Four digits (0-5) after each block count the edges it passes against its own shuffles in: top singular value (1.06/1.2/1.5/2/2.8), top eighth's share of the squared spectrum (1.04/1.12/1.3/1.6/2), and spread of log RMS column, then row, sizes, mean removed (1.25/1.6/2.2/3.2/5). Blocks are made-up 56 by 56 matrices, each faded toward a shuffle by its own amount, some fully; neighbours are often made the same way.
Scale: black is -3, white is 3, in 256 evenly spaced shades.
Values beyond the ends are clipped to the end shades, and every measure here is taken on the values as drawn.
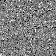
2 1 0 0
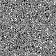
2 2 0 0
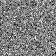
2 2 0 0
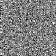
3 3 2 0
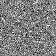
2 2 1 0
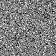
2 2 0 0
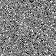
0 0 0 0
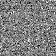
2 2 0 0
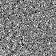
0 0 0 0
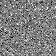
1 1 0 0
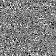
3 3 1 1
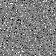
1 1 0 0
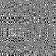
4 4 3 3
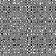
4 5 3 3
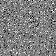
3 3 1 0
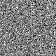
0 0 0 0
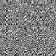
4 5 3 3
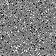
0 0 0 0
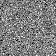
0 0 0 0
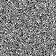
0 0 0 0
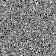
1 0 0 0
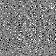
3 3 1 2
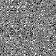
3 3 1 1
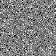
3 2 1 1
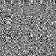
4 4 2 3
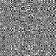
4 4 3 2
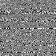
2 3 0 3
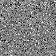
1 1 0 1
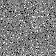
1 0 0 0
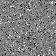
1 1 0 0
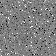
0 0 0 0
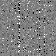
3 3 2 0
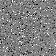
1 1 0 0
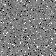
2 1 1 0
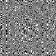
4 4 3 2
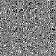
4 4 2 2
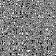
3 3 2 1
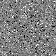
1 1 0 0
